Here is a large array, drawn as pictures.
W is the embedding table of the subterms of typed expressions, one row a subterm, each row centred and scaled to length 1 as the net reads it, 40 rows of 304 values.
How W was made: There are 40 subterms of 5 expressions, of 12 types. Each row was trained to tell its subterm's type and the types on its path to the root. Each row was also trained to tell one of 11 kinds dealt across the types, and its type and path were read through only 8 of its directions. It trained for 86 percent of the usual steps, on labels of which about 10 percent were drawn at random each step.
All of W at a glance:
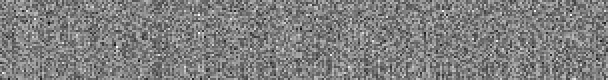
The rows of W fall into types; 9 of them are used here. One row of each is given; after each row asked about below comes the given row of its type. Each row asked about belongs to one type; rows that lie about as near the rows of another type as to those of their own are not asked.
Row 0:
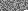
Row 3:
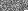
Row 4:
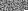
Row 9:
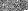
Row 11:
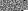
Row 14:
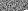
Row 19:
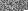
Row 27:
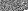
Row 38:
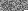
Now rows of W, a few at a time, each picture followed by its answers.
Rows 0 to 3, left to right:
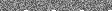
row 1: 11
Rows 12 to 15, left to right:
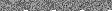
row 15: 11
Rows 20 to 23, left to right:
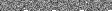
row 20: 19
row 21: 0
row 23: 0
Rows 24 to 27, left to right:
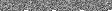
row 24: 3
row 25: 11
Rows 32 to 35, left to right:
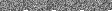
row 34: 0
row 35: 0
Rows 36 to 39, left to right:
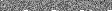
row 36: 3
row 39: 19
